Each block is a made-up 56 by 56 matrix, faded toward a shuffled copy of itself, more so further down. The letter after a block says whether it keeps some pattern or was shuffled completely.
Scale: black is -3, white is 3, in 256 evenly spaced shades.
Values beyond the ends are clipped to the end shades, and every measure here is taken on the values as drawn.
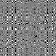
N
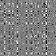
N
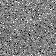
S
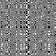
N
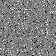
S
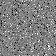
S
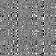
N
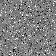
S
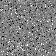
S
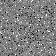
S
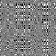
N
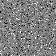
S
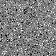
S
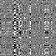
N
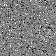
S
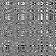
N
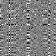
N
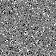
S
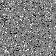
S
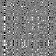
N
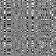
N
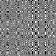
N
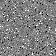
S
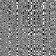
N
